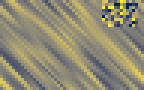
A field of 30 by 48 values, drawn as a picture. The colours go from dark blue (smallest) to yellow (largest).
Slope: none. Odd patch: rougher, in the top right. Average level on the scale: 60%. Grain: diagonal, down to the right. Mirror symmetry: none. Roughest part: top right.
